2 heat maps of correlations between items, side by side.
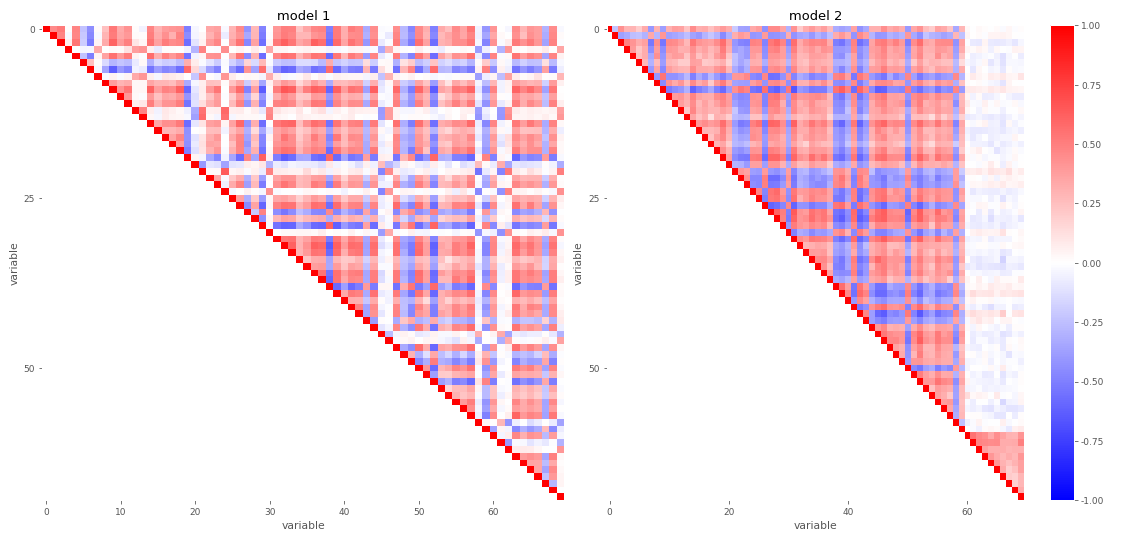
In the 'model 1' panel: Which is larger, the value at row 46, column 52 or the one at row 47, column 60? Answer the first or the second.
the second
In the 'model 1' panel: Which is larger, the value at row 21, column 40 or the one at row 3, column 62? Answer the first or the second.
the second
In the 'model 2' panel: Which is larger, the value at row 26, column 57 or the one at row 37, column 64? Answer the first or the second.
the second
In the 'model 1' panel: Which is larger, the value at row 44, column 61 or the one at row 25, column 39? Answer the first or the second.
the second
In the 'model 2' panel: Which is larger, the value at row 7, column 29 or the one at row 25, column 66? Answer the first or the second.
the second
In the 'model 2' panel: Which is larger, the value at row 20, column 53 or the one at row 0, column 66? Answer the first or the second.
the first
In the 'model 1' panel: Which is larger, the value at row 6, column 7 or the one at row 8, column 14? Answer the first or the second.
the second
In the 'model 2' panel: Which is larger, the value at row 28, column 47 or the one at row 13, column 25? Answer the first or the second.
the first
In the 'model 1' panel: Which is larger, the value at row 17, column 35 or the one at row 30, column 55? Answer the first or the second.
the first
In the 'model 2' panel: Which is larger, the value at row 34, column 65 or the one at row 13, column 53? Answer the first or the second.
the second
